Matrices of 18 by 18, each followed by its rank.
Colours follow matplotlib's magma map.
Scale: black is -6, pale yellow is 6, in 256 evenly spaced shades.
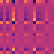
one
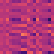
two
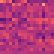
three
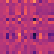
two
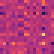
three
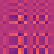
one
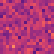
full rank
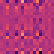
two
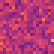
full rank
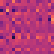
three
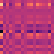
one
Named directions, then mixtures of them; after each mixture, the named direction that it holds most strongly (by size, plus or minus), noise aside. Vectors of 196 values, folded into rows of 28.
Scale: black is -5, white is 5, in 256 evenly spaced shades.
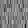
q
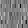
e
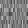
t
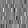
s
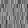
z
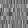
t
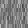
z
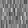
s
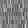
q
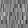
e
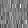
e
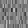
s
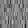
q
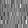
e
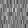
t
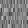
t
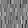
e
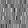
s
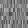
t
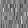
s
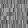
t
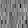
e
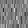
s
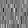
s
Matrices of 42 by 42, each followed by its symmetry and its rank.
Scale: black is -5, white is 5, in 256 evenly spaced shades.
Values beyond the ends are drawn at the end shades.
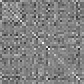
symmetric, rank five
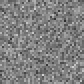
neither, full rank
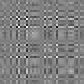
symmetric, rank two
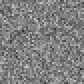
neither, full rank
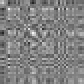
symmetric, rank three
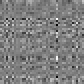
neither, rank three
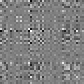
symmetric, rank three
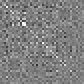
symmetric, rank five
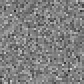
antisymmetric, full rank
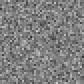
antisymmetric, full rank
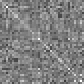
symmetric, rank five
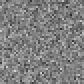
antisymmetric, full rank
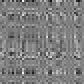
neither, rank three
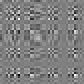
symmetric, rank two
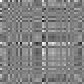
symmetric, rank two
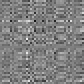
neither, rank three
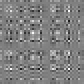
symmetric, rank two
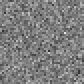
neither, full rank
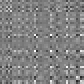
symmetric, rank three
